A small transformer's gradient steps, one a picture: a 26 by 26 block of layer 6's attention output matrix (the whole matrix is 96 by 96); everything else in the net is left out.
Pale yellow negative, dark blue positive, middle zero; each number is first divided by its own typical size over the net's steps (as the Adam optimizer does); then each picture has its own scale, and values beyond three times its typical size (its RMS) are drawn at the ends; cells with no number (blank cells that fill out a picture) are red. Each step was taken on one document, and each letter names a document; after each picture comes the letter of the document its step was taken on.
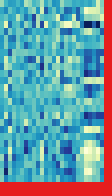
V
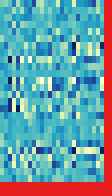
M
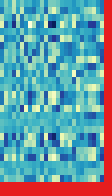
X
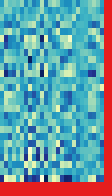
X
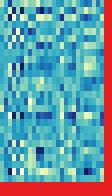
M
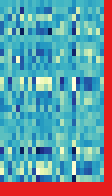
M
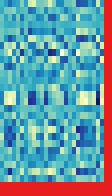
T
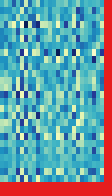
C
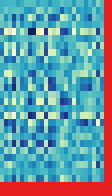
T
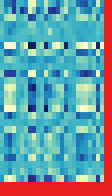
T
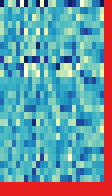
X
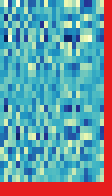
V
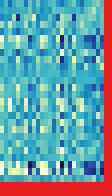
C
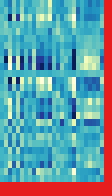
M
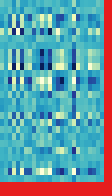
M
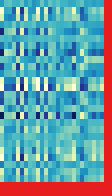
X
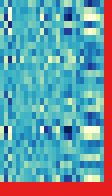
V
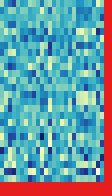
T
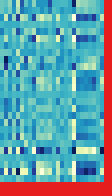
M
